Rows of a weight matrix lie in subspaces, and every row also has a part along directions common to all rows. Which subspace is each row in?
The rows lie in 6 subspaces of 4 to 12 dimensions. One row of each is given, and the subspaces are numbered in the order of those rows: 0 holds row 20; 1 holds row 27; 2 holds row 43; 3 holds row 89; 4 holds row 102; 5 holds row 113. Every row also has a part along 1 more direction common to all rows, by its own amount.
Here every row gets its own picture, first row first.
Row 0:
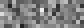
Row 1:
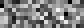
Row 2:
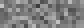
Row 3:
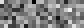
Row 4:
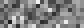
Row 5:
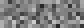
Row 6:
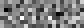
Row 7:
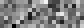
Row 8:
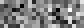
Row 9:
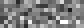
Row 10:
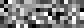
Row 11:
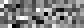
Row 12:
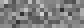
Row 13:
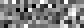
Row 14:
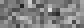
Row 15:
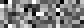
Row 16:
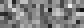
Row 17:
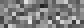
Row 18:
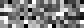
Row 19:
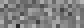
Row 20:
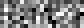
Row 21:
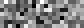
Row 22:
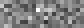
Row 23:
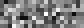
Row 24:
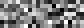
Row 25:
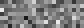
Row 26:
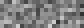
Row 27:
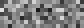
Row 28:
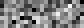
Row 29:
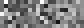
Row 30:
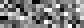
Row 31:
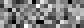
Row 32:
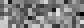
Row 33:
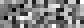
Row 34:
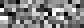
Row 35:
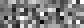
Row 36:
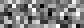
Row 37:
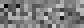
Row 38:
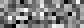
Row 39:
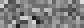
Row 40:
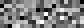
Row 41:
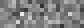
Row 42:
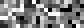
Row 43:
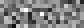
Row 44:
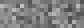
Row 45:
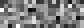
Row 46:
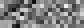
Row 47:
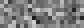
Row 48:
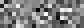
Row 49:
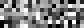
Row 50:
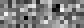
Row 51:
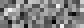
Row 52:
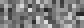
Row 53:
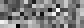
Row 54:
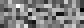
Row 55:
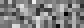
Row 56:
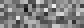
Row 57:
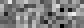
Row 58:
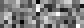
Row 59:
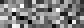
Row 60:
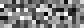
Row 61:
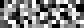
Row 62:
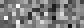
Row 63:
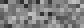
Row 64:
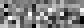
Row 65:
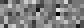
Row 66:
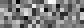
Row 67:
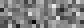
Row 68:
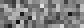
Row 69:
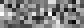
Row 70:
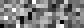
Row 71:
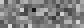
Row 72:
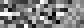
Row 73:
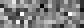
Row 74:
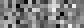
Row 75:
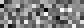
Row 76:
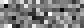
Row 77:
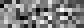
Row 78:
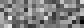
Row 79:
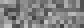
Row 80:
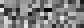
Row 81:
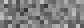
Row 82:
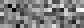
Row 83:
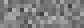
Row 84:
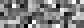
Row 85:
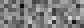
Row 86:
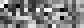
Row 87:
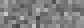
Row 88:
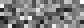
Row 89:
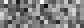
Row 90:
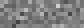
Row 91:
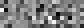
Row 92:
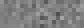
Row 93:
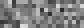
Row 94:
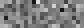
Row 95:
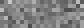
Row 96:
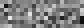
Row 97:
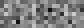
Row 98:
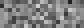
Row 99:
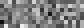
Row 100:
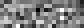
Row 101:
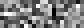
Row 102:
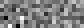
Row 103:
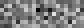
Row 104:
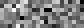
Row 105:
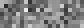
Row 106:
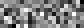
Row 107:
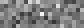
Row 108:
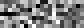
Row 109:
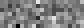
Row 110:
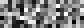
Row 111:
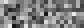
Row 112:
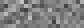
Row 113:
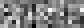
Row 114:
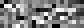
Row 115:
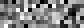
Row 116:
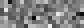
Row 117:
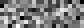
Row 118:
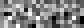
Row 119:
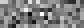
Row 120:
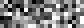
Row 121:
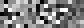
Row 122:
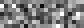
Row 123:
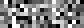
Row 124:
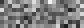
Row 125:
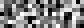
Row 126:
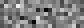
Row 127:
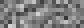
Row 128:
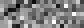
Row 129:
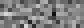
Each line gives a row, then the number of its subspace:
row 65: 4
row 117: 0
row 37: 5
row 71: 4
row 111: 2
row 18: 0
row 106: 2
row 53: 2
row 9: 4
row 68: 2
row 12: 2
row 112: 2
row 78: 5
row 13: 3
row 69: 1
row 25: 1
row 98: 3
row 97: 5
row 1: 3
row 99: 1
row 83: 4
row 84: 1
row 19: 0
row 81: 3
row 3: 4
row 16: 1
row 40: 5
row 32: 0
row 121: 3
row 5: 0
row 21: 3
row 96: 5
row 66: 1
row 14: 4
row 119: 2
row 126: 0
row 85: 4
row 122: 1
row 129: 3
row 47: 0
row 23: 2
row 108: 3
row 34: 3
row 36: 1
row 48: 4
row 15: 4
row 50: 1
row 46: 2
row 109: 5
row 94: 4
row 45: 0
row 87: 5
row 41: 2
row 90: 2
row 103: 5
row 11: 2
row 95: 1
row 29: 3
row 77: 1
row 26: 1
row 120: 5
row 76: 2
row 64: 5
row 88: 0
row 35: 4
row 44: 4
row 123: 4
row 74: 4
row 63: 2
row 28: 0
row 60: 3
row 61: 4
